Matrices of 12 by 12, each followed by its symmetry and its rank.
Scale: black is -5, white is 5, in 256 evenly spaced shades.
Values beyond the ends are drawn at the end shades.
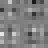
antisymmetric, rank two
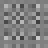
symmetric, rank one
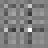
symmetric, rank one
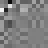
antisymmetric, rank two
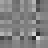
symmetric, rank one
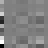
neither, rank one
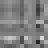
antisymmetric, rank two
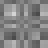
symmetric, rank one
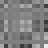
symmetric, rank one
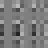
neither, rank one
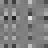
neither, rank one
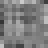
antisymmetric, rank two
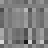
neither, rank one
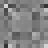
symmetric, rank two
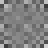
symmetric, rank two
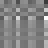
neither, rank one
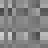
neither, rank one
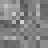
symmetric, rank two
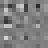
antisymmetric, rank two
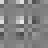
symmetric, rank one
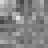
symmetric, rank two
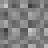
symmetric, rank two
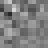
antisymmetric, rank two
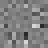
antisymmetric, rank two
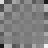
symmetric, rank one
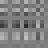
neither, rank one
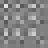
symmetric, rank two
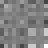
symmetric, rank two
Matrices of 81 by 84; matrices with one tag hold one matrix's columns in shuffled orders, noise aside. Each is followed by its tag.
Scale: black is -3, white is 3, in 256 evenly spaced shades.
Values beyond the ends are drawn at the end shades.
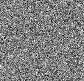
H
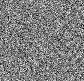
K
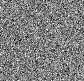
K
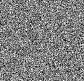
K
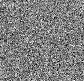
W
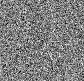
K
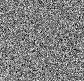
K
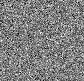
H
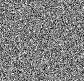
K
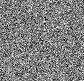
K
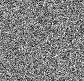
H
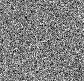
K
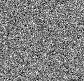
H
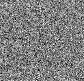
W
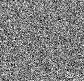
W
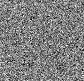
W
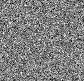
H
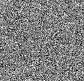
W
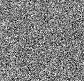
W
